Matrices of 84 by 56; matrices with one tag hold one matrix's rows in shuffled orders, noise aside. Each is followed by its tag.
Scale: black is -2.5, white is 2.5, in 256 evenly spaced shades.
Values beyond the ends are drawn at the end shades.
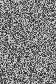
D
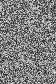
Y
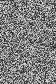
Y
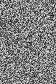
D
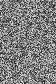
Y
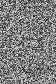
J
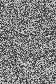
Y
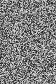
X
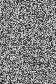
J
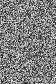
J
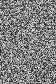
Y
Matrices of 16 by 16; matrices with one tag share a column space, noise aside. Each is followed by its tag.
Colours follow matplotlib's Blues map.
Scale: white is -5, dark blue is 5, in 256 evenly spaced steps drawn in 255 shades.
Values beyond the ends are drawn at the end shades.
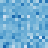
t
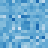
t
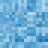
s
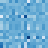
t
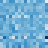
t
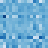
t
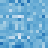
t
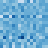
t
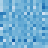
s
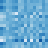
s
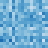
s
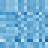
s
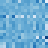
t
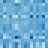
t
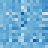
s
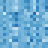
s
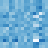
s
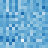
s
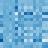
s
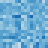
t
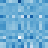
t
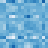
t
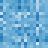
s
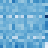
t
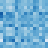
s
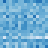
t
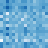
s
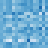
s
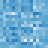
s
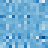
t
